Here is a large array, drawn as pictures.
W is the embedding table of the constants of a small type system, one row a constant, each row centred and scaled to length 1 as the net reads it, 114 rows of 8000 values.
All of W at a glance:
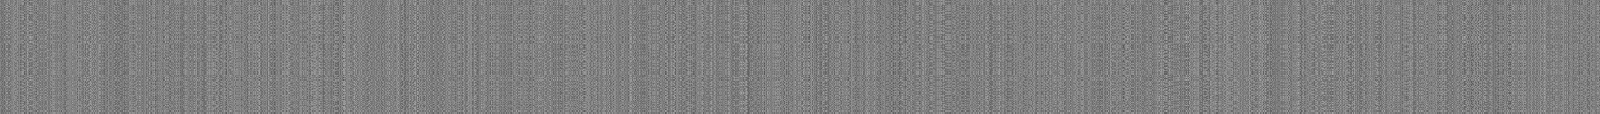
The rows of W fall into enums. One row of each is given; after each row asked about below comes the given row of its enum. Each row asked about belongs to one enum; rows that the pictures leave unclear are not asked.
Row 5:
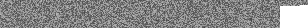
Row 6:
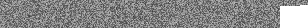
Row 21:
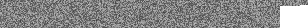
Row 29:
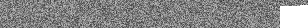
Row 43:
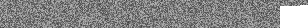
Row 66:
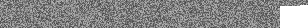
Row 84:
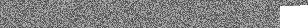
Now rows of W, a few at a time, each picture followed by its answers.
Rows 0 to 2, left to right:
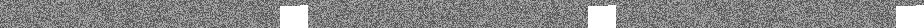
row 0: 66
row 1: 6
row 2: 66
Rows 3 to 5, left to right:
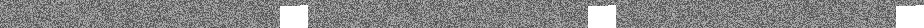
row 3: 66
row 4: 43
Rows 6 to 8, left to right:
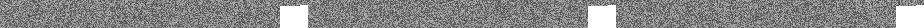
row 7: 5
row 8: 21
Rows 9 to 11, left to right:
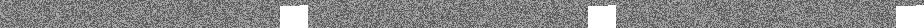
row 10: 6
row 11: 66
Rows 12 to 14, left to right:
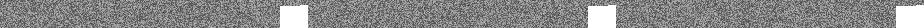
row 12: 21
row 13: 6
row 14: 66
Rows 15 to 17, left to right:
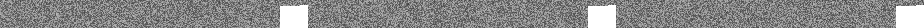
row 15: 5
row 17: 84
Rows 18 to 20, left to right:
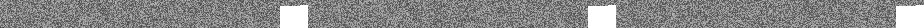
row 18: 43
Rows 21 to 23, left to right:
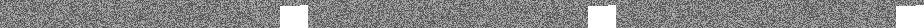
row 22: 6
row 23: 5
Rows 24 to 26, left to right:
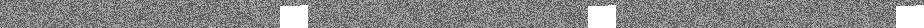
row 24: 21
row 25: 66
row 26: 43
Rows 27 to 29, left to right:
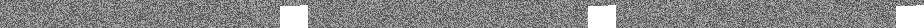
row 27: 21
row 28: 84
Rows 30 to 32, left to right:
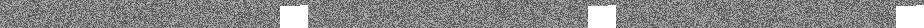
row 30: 6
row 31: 5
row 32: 66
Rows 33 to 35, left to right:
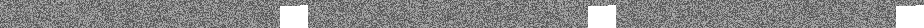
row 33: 66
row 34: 21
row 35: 5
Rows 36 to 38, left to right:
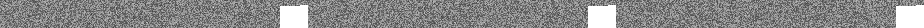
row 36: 6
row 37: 6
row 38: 21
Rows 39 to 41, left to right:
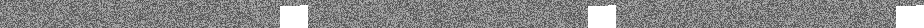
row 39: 21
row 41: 6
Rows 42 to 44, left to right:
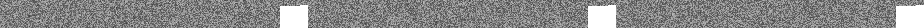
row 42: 6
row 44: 5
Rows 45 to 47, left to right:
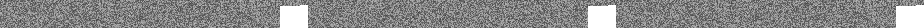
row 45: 21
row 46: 84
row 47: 21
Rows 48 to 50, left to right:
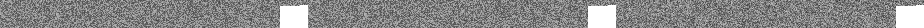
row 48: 5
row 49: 5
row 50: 29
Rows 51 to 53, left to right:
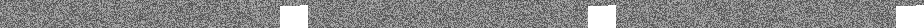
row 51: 21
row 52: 84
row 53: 66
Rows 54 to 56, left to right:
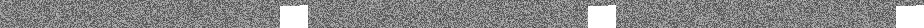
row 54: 5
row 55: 84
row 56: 43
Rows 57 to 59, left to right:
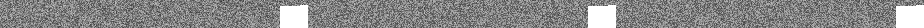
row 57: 29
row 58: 6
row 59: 43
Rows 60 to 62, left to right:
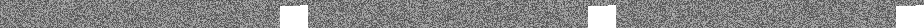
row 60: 84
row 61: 21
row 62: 5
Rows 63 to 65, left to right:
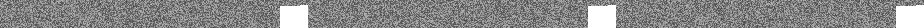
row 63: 66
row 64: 5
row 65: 43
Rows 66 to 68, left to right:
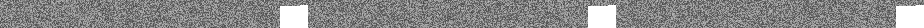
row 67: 21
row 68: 5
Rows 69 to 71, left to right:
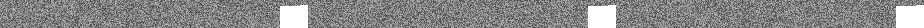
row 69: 29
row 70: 84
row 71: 66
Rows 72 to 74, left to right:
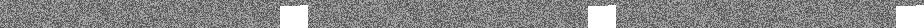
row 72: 43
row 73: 66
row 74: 66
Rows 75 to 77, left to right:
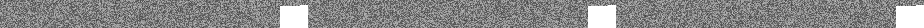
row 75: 21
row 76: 5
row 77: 6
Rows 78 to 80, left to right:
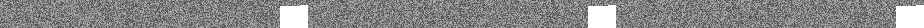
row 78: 66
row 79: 6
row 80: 6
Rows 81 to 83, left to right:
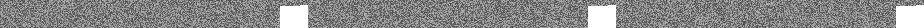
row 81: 84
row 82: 5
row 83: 43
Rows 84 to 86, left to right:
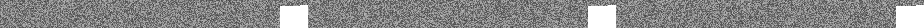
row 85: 5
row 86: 6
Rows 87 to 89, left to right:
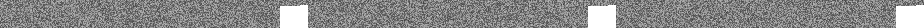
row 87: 66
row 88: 21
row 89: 84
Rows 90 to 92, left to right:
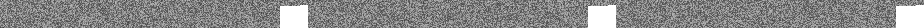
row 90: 43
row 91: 21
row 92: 5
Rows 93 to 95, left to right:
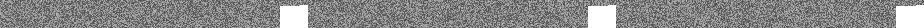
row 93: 5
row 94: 21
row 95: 66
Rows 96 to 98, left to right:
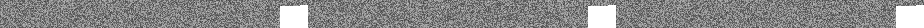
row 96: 84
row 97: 21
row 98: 84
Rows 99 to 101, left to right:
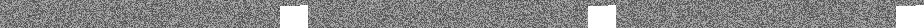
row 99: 6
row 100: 84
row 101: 5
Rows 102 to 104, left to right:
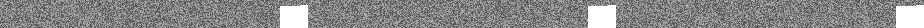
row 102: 66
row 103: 5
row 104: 43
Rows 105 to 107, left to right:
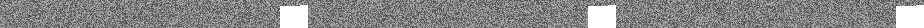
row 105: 6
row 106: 84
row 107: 43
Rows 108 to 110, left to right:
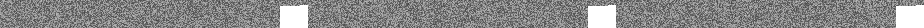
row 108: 5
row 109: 66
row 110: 21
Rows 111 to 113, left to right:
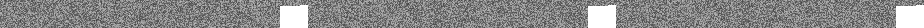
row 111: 21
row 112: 66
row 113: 66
